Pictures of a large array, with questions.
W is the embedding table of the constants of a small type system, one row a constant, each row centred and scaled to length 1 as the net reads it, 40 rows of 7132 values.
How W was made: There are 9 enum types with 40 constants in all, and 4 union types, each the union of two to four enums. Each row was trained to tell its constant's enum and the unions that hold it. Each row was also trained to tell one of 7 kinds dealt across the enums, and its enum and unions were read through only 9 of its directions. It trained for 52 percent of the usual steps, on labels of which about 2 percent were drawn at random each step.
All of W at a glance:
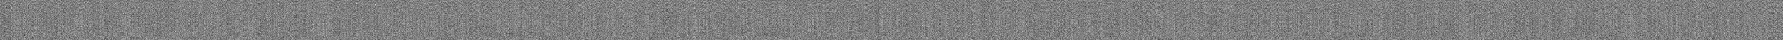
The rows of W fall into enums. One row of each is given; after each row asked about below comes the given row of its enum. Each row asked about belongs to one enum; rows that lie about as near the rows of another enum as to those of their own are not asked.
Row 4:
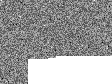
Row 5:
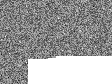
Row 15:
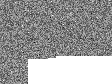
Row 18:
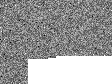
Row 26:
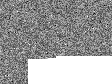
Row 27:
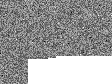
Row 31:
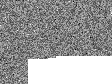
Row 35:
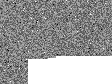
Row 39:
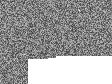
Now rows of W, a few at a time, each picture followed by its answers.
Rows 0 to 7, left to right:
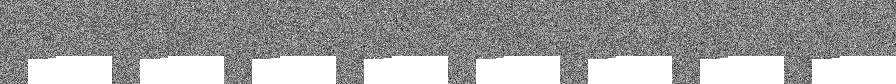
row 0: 27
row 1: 4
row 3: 27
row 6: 39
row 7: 27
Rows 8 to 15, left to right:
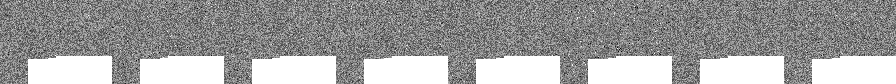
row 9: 4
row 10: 4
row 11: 31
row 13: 39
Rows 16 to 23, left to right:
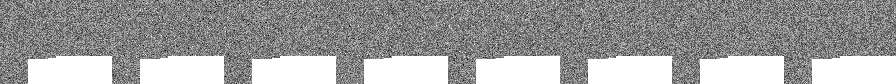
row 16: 26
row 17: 15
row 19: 15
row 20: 31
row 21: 26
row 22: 26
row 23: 31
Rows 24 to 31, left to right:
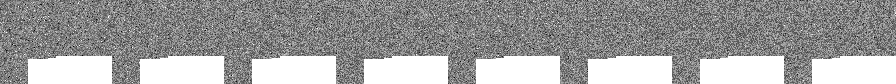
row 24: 31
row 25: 39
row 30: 4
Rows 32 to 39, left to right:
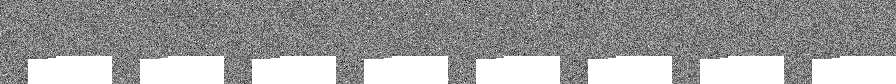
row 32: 27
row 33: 35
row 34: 27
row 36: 15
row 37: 26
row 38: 26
